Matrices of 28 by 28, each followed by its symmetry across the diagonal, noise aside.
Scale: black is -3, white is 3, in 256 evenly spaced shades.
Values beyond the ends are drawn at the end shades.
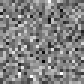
neither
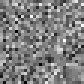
antisymmetric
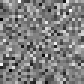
antisymmetric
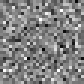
neither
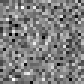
neither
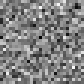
neither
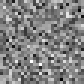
neither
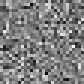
antisymmetric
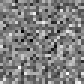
neither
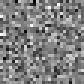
antisymmetric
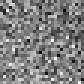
antisymmetric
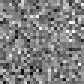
antisymmetric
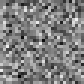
antisymmetric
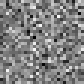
neither
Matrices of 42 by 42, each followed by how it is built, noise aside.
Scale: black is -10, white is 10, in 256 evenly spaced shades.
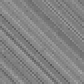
Toeplitz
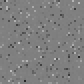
sparse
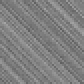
Toeplitz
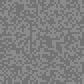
noise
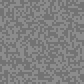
noise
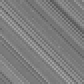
Toeplitz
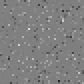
sparse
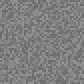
noise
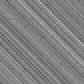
Toeplitz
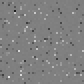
sparse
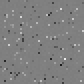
sparse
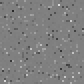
sparse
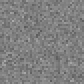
noise
